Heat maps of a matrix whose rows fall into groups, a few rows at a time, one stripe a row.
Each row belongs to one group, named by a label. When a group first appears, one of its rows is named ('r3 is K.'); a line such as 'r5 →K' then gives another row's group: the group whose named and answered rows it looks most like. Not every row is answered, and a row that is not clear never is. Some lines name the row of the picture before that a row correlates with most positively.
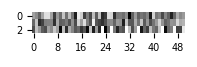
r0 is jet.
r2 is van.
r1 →jet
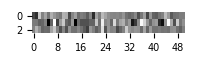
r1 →van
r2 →van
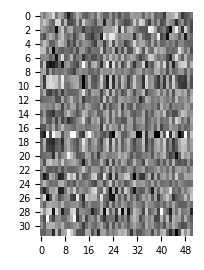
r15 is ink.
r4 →van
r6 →van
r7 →ink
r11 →ink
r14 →ink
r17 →jet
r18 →ink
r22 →ink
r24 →van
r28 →jet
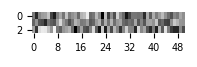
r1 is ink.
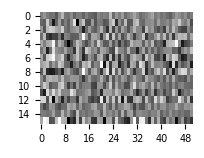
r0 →van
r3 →ink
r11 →jet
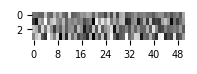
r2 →jet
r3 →van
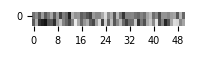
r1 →ink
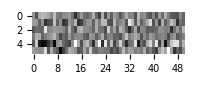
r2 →jet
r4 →ink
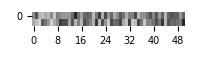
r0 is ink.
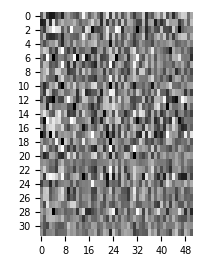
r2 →jet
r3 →ink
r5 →van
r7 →van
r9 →van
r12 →ink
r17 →jet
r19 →van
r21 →van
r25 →van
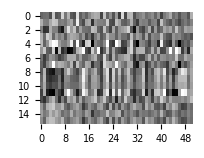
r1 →jet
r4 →jet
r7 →jet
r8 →ink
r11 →ink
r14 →jet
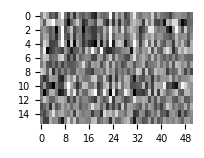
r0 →van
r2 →van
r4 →van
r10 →ink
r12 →van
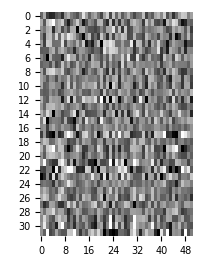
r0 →ink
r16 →jet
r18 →van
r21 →van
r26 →van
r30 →van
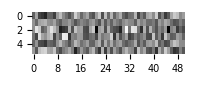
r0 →ink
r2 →van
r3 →jet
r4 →ink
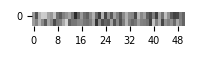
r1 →jet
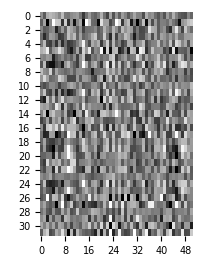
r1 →jet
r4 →ink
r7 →ink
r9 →van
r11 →ink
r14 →jet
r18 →ink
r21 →jet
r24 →ink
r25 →ink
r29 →van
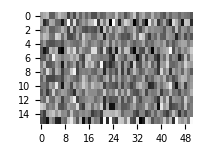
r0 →van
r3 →van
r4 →ink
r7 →jet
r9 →ink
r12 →jet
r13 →jet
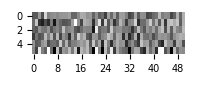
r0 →jet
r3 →jet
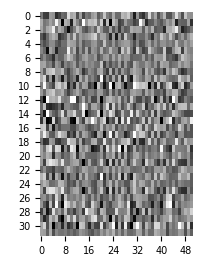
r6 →ink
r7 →jet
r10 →van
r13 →ink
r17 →van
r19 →jet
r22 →ink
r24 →van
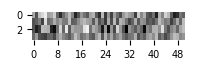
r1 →jet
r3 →ink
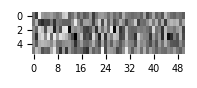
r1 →ink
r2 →jet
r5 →van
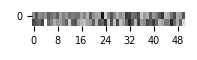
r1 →jet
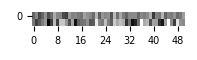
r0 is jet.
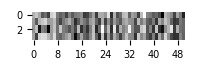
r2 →van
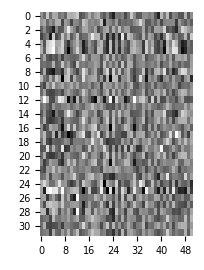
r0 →jet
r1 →van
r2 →ink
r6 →ink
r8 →ink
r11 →ink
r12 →van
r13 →jet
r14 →ink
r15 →ink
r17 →ink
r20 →ink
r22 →jet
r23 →jet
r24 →van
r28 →jet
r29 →jet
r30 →ink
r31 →jet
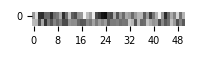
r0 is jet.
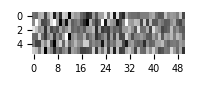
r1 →van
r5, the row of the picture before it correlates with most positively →1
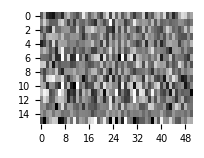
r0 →ink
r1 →van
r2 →jet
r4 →jet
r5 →van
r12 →van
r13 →van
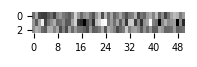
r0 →ink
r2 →van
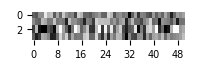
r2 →ink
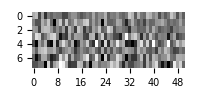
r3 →van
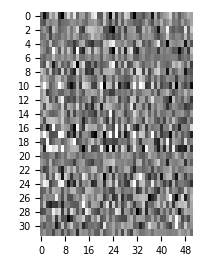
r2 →jet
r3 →jet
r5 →jet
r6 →jet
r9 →van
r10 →van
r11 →jet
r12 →van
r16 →jet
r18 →jet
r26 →van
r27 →ink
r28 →jet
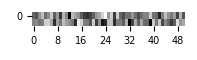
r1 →jet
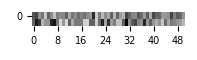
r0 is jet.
